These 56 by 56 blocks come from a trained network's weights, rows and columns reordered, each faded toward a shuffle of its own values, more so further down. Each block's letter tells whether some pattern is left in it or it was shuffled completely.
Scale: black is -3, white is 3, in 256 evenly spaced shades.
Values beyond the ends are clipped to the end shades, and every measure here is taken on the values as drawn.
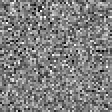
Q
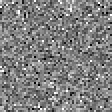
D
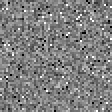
D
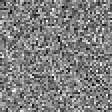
Q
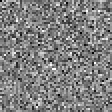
Q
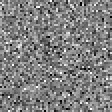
D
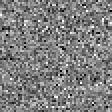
Q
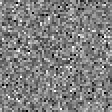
Q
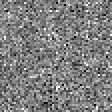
Q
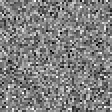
D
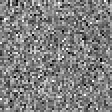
Q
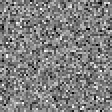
D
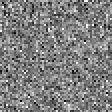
Q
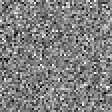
Q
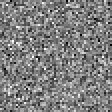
D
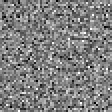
Q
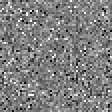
Q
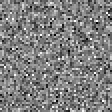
D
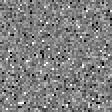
D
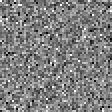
D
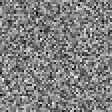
D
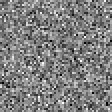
D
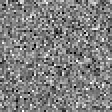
Q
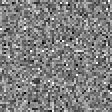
Q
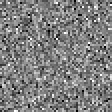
Q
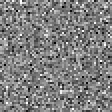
D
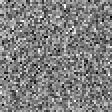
D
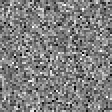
D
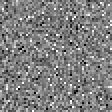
Q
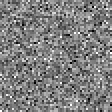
D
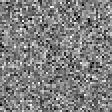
D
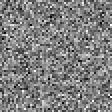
D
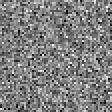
D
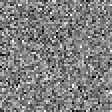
D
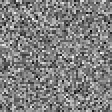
D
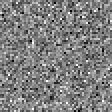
D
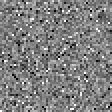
Q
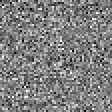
Q
